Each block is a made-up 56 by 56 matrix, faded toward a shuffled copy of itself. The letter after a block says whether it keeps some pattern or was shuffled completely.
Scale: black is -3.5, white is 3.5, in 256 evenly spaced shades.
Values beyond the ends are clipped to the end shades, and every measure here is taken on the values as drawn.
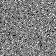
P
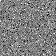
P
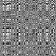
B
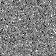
P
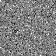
P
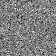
P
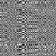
B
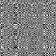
B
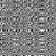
B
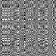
B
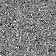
P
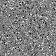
P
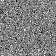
P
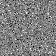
P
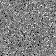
P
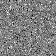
P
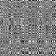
B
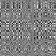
B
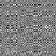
B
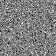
P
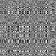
B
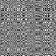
B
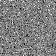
P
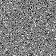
P
